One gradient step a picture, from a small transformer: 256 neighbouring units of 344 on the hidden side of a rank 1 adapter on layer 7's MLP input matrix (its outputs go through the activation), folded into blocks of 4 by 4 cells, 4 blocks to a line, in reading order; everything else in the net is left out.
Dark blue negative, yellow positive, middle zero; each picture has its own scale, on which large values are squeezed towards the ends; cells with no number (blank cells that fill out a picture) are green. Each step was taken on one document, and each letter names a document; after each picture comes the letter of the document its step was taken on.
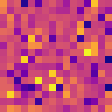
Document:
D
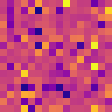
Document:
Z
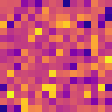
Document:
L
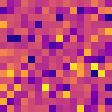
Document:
L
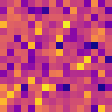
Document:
L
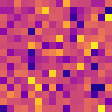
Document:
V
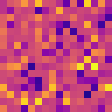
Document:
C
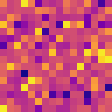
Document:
Z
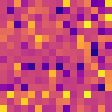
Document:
C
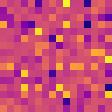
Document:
Z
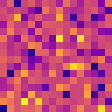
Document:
V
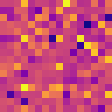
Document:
Z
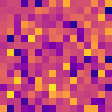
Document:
D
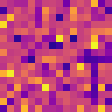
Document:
L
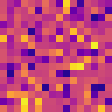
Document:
V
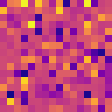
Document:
C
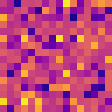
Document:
V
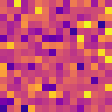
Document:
Z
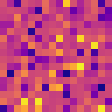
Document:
V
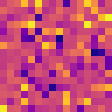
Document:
C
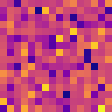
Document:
V
